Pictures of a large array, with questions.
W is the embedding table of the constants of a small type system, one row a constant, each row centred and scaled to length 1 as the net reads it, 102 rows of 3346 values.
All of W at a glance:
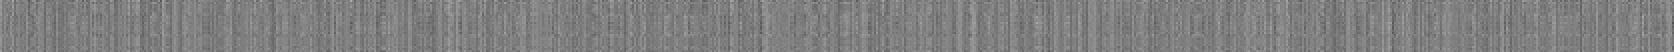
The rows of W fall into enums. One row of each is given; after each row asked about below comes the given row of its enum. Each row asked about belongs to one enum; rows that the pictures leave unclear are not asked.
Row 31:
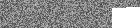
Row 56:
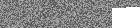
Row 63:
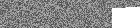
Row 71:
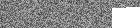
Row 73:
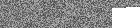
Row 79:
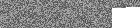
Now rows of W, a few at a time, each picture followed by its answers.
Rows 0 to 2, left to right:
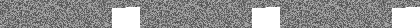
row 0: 63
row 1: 63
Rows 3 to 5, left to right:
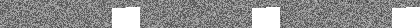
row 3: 63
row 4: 56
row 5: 71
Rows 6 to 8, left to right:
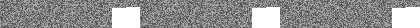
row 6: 31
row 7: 31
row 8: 63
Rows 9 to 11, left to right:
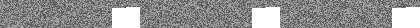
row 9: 56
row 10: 63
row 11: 79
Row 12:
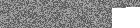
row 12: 79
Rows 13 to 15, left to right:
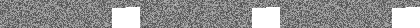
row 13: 63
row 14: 31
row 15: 63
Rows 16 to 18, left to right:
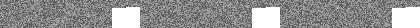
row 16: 73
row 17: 79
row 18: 63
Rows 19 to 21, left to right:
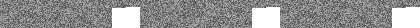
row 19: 79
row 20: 73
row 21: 79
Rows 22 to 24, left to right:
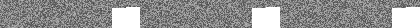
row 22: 56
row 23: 63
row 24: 79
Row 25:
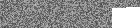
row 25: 31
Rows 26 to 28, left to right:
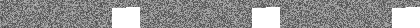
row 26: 31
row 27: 79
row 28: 63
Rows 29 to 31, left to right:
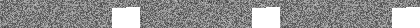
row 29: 31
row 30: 71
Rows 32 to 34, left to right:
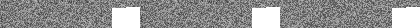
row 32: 71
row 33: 71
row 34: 56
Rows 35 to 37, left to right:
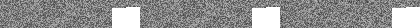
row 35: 73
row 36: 73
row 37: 71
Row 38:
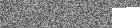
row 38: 31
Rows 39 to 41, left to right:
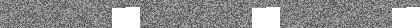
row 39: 79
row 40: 31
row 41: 56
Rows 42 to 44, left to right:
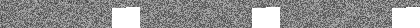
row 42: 71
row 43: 79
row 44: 73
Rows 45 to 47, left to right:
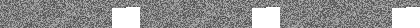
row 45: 73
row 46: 73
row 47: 56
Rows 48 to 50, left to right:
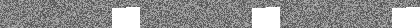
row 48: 56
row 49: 63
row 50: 31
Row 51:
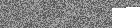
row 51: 73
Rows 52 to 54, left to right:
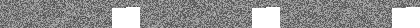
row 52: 73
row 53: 56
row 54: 79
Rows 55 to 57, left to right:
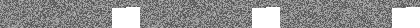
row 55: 56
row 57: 79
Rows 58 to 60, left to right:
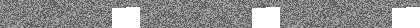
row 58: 56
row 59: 79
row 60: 56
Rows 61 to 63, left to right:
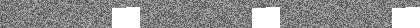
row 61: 71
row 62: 79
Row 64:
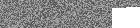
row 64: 56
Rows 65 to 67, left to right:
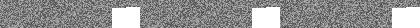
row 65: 56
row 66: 56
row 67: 31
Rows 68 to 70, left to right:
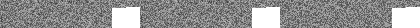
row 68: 71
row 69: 71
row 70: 63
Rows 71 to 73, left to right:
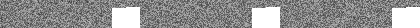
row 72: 63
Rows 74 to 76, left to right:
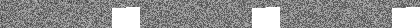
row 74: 71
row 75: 63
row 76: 79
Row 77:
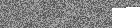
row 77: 73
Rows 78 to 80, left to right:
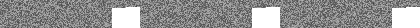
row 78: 63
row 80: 56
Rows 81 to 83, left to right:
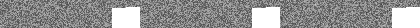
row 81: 63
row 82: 79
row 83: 31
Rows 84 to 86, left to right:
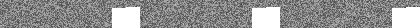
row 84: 63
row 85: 31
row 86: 73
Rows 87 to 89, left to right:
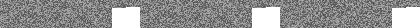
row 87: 79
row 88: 79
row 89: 56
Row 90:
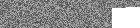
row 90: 63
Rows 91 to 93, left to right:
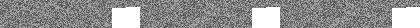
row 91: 63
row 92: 73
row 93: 73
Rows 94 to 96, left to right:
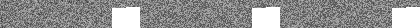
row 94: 71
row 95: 79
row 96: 56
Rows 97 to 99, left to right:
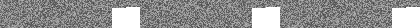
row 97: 56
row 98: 63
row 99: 56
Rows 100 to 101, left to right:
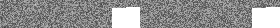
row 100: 31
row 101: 79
